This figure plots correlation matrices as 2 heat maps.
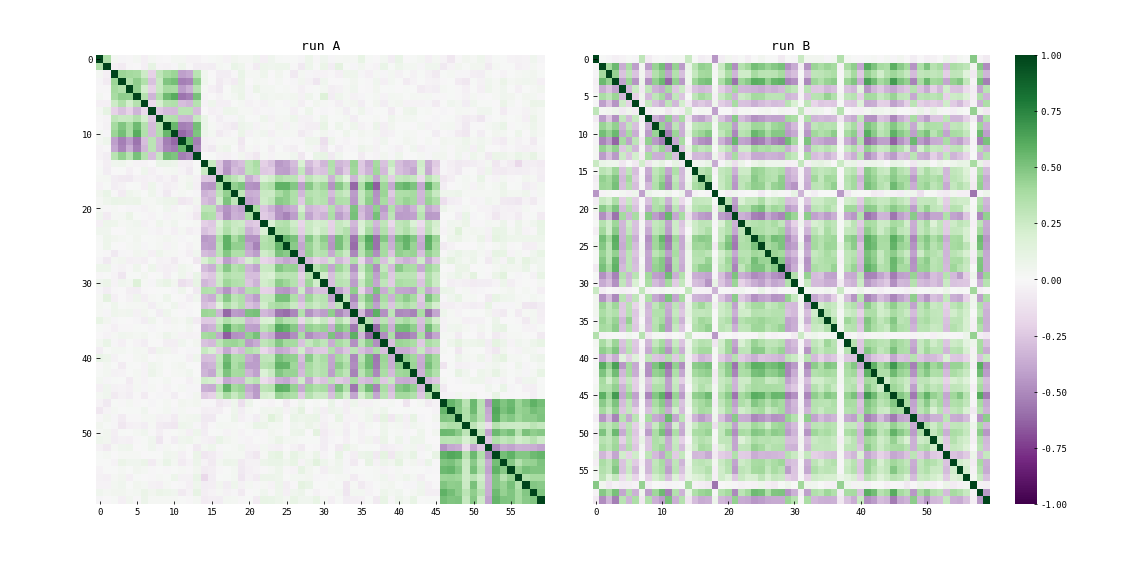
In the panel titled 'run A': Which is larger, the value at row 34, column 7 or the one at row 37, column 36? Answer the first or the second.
the first
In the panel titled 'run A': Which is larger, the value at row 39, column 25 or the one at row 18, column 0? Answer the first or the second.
the second
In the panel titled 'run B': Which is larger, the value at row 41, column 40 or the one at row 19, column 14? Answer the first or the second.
the second
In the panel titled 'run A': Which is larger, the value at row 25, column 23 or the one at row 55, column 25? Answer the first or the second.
the first
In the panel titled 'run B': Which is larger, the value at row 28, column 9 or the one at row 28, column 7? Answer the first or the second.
the first
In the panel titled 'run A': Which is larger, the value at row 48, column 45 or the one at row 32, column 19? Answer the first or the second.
the second
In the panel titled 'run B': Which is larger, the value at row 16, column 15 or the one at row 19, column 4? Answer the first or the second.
the first
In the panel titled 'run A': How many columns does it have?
60
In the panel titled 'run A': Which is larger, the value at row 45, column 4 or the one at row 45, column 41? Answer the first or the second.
the second
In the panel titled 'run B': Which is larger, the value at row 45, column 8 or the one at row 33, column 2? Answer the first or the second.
the second
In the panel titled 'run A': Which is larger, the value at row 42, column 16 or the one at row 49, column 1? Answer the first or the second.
the first
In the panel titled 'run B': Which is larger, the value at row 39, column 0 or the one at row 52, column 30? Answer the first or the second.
the first
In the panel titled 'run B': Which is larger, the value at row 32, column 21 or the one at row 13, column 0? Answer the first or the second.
the first
